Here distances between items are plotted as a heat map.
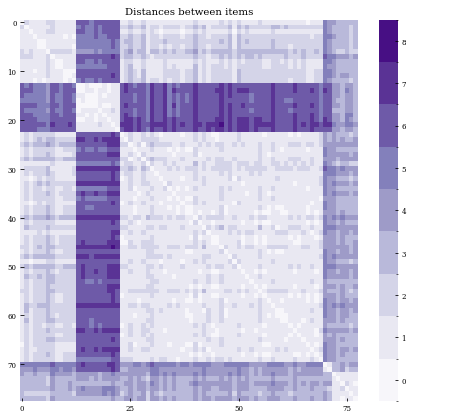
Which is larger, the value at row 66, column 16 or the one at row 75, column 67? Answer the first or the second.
the first
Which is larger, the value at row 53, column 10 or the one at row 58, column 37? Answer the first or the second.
the first
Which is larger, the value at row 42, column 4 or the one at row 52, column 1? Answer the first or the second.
the second
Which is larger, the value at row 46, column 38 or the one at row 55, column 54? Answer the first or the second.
the first
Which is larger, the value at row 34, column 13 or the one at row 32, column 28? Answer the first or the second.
the first
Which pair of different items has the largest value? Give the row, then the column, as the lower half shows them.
46, 21
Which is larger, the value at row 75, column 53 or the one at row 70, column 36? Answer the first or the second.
the second
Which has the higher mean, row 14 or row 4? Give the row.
14
